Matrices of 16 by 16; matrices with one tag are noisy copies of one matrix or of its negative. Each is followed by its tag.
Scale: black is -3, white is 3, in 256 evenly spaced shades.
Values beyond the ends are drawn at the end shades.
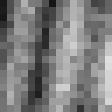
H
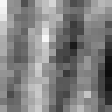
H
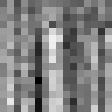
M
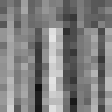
M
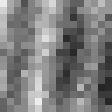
H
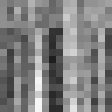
M
